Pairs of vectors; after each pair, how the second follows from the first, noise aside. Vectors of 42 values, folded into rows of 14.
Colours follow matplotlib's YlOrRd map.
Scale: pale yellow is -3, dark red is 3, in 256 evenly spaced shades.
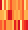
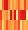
wrapped around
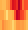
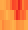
shrunk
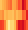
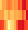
copied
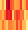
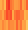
shrunk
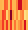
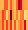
copied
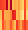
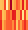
sign-scrambled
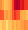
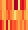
sign-scrambled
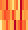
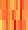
shrunk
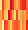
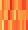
shrunk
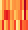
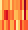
copied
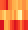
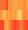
shrunk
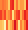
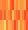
shrunk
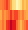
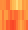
shrunk
